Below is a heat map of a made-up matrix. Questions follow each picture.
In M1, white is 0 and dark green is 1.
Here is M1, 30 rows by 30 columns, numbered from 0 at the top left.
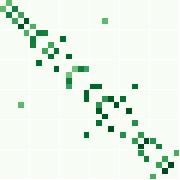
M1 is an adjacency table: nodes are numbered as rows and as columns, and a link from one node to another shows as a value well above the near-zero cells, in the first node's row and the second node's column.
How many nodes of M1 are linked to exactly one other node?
9
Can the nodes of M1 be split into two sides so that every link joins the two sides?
yes
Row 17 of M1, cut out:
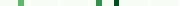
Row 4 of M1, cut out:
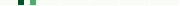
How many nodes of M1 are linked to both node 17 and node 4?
1
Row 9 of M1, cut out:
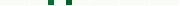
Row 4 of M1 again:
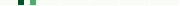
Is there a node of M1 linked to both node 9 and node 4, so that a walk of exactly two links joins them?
no
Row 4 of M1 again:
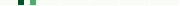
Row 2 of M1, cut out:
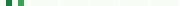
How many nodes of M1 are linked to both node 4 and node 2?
1
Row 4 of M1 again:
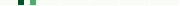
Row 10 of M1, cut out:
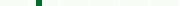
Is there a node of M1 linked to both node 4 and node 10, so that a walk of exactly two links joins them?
no
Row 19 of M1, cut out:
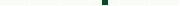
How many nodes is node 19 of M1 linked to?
1
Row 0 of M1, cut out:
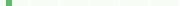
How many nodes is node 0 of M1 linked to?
1
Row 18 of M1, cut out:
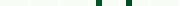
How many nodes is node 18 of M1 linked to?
2
